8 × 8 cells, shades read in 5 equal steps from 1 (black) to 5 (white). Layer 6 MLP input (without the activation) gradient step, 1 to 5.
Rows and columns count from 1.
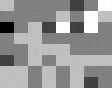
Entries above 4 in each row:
1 1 2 0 0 0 0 0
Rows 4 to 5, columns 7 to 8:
3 3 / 3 3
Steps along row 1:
down same same same down up up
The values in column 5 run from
3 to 5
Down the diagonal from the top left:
4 3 4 3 4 4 3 3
